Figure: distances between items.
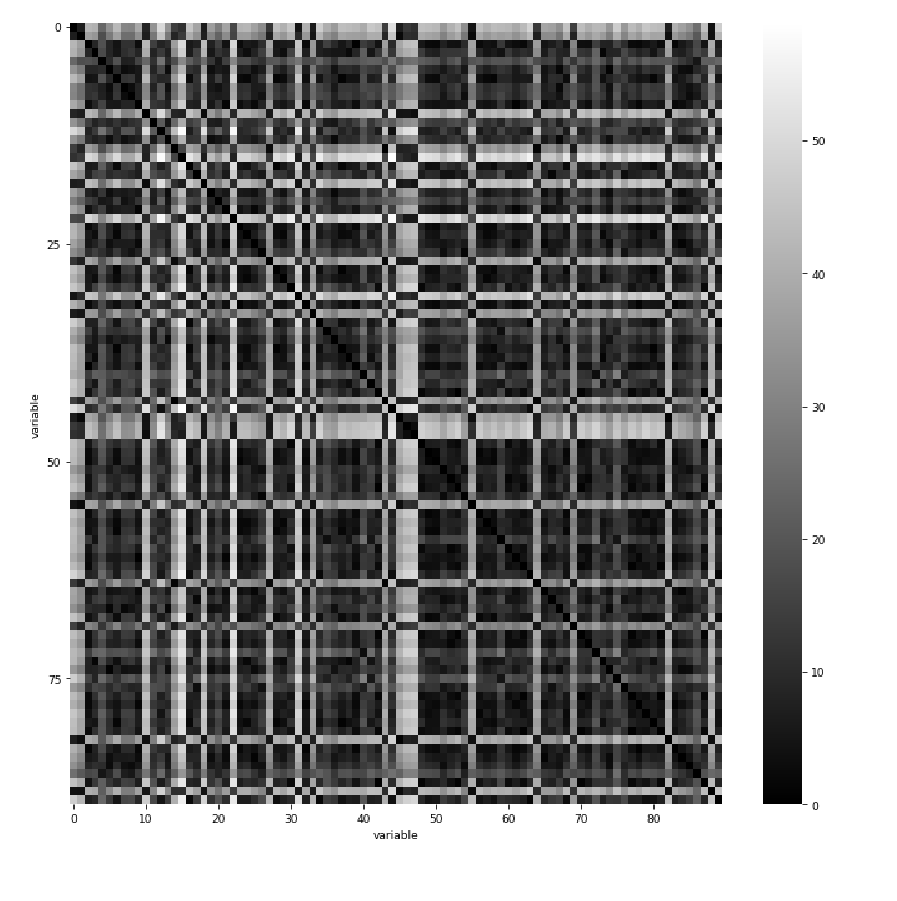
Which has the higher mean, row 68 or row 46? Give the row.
46
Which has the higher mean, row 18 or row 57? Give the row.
18
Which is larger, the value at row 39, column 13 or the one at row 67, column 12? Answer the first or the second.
the second
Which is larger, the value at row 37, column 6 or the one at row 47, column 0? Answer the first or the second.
the second
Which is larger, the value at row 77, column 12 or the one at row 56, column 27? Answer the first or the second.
the second
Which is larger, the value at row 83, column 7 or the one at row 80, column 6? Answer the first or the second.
the first
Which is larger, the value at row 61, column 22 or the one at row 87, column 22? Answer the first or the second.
the second
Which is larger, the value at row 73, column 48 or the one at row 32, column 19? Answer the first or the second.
the first
